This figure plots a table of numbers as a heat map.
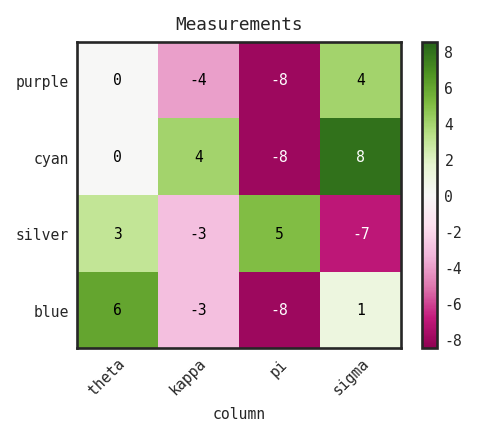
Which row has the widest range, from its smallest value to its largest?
cyan
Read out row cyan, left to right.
0 4 -8 8
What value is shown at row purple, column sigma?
4
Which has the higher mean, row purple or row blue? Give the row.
blue
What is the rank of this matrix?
3
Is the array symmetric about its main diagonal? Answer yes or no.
no
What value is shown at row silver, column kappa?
-3
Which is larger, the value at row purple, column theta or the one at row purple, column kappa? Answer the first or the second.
the first
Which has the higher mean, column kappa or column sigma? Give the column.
sigma
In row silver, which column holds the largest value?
pi
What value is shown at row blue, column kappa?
-3
